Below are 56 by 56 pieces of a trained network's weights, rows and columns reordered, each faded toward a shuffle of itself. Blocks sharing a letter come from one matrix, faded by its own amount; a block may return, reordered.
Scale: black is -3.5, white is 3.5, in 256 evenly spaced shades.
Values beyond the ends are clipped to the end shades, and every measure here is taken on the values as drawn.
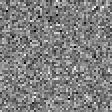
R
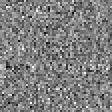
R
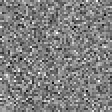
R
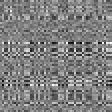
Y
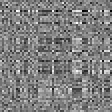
Y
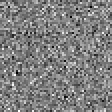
R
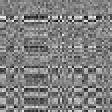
Y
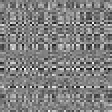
Y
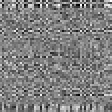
Y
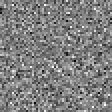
R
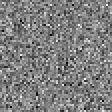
R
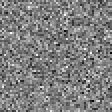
R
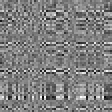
Y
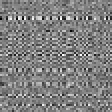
Y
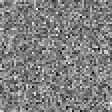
R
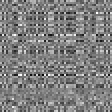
Y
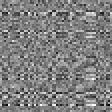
Y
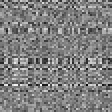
Y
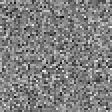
R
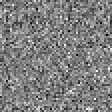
R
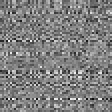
Y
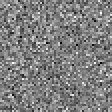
R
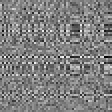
Y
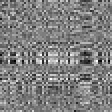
Y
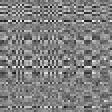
Y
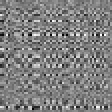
Y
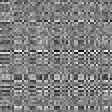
Y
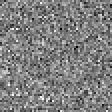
R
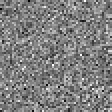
R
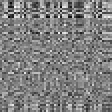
Y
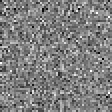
R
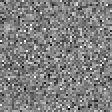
R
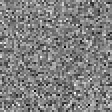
R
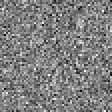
R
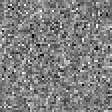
R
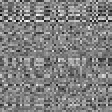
Y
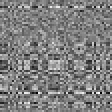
Y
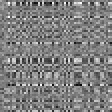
Y
